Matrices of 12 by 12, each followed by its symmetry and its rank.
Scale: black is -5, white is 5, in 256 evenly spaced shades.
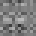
neither, rank two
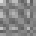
symmetric, rank two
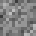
symmetric, full rank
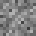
symmetric, full rank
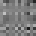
neither, rank two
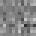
neither, rank two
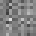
neither, rank two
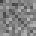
symmetric, full rank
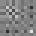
symmetric, rank two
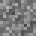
symmetric, full rank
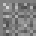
symmetric, rank two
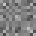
symmetric, rank two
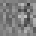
neither, rank two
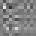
neither, rank two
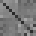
symmetric, full rank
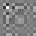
symmetric, rank two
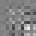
symmetric, rank two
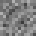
symmetric, full rank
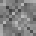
symmetric, full rank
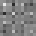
symmetric, rank two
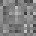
neither, rank two
